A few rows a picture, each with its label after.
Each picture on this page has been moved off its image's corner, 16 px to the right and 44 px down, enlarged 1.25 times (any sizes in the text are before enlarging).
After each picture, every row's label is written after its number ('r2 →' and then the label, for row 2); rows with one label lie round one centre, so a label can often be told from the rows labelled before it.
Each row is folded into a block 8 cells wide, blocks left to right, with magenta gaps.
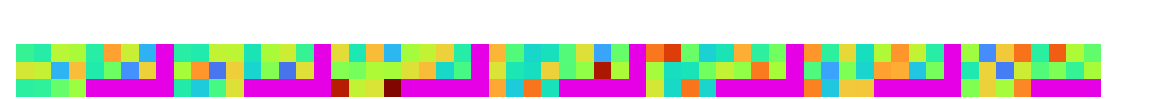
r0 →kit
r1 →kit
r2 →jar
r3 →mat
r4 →mat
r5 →jar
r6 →kit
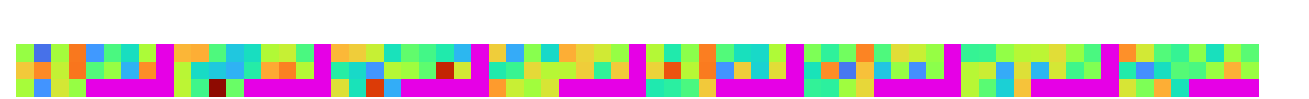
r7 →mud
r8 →mat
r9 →mat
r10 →jar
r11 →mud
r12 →kit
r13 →kit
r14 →mat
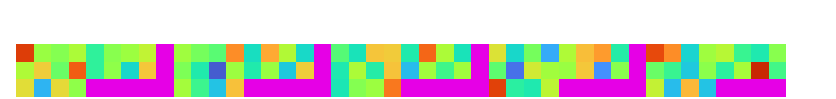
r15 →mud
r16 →kit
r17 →kit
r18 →jar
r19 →mat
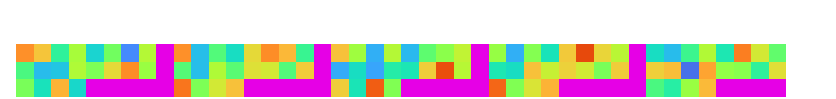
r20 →mat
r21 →jar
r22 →mat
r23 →jar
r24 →kit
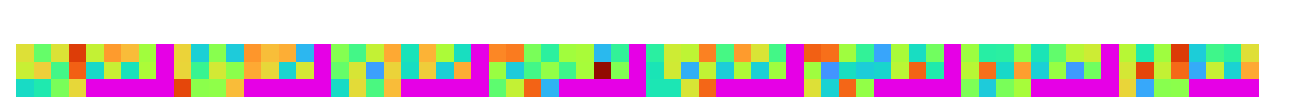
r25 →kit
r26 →jar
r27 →kit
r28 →mat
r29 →kit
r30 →mat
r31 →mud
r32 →mud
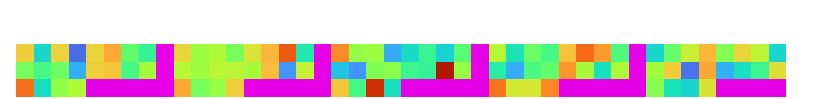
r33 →jar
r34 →jar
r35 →mat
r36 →jar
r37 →kit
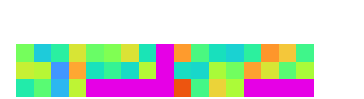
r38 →kit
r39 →jar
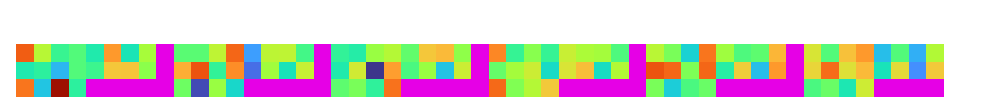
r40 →mat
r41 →mud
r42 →kit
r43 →jar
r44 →mud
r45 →mud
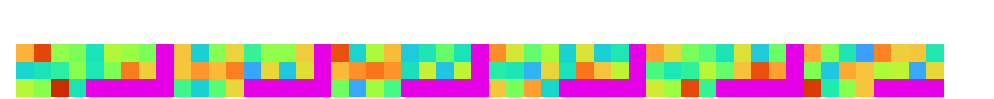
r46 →mat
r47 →mud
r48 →mud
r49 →mat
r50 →mat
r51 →jar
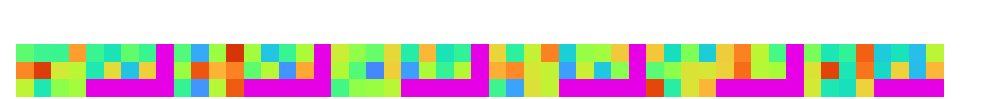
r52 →mud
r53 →mud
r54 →kit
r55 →mud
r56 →jar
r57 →mud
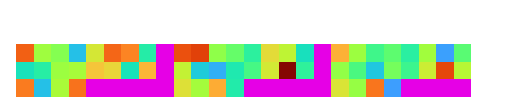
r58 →jar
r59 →mat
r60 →mat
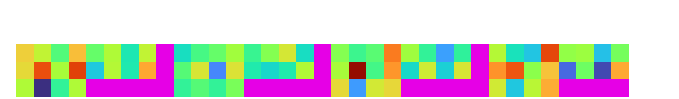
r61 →mud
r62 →kit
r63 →mud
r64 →mud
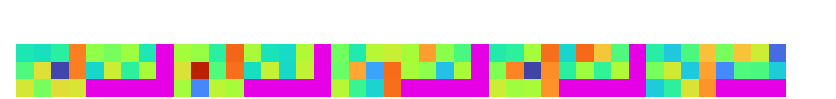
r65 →kit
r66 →mud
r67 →kit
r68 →kit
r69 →kit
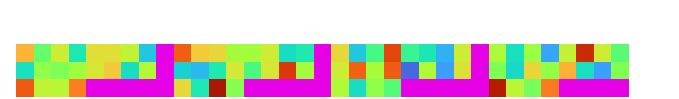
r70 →jar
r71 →mat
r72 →mud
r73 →jar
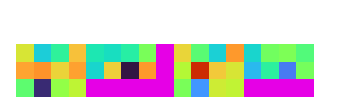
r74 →mud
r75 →mud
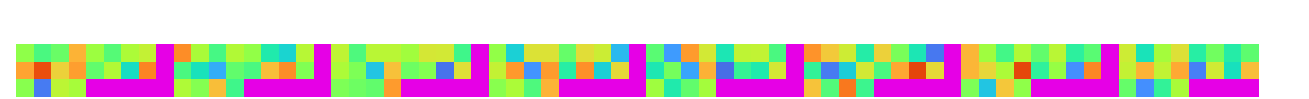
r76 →mud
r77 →mat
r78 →kit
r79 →kit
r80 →kit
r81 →mat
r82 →mud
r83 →mud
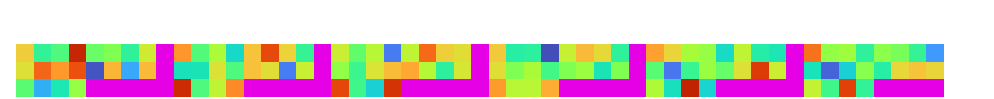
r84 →mud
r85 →jar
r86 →jar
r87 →jar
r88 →mat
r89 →mat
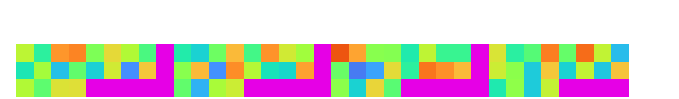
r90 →kit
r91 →kit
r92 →mat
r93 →kit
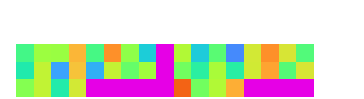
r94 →kit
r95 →jar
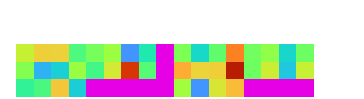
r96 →mat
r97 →mud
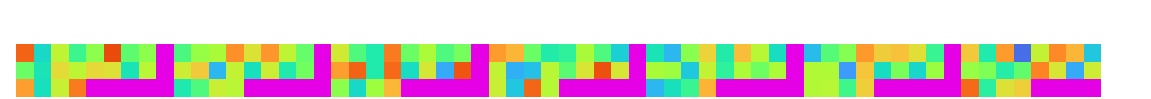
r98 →jar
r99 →kit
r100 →mud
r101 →mat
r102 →kit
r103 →kit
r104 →jar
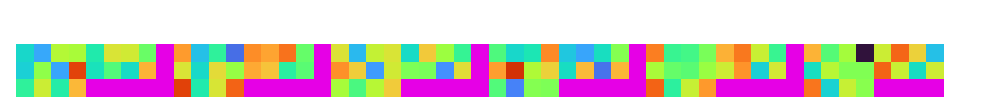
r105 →kit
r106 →jar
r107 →kit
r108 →mud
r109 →jar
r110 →jar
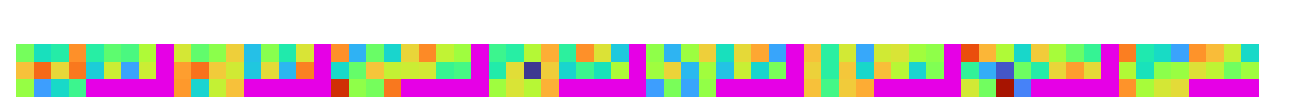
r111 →mud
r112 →mud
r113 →jar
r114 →kit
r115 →kit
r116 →jar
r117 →mat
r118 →jar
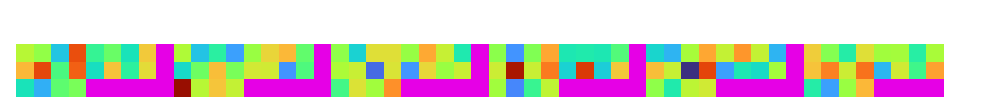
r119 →mud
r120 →jar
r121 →kit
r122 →mud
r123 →kit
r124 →mud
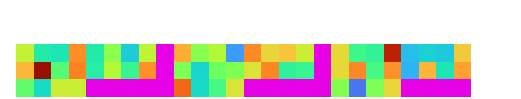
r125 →mud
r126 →jar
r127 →mud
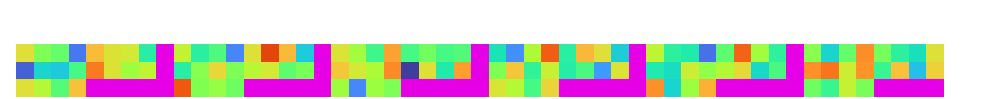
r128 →jar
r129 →jar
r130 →mud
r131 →kit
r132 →jar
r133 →mud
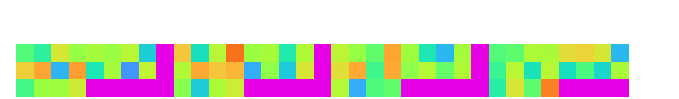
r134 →kit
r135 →mud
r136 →mud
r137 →kit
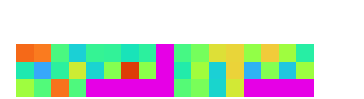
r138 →mat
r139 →kit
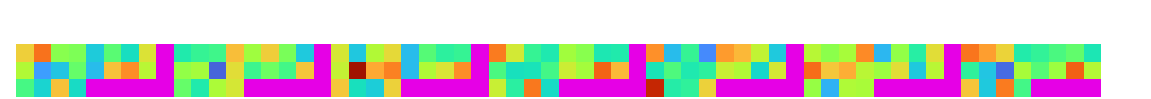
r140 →mat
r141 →kit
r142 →mud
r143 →mat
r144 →jar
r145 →mud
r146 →mat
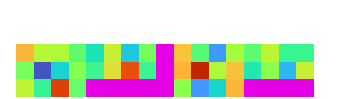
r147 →mat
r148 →mud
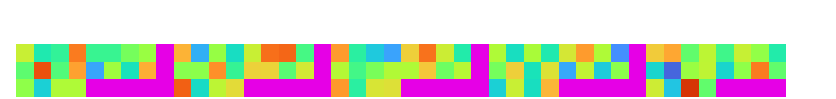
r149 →mud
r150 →jar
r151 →jar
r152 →kit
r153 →mat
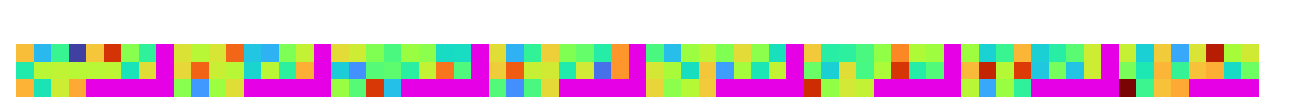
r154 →jar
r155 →mud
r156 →mat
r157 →mud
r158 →kit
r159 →jar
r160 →mud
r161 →jar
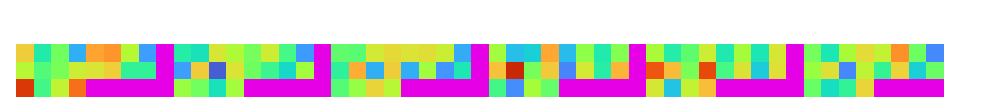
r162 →jar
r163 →kit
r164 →kit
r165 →mud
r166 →mud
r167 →kit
